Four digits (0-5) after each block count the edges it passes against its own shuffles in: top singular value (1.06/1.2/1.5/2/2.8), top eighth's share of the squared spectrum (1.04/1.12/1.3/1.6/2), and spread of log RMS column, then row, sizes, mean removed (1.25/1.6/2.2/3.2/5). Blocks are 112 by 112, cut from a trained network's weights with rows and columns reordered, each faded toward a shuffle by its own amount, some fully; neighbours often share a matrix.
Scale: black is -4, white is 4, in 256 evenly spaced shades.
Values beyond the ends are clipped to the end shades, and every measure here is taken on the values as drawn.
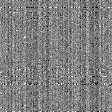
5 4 1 3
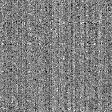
4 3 1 2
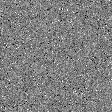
0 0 0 0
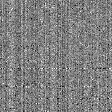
4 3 1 2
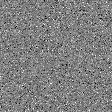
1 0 0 0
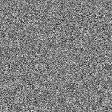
4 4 1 2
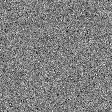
0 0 0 0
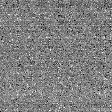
3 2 2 0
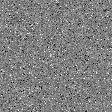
1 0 0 0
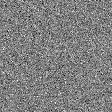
0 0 0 0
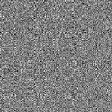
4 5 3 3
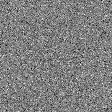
0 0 0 0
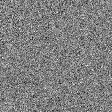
2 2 0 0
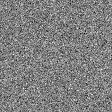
0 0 0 0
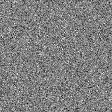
2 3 1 1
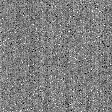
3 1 0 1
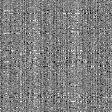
4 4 1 3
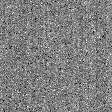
2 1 0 0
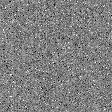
1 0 0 0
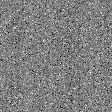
1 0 0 0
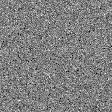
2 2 0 0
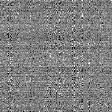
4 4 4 0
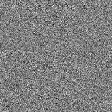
3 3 1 2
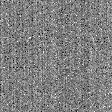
3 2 0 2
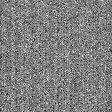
3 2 0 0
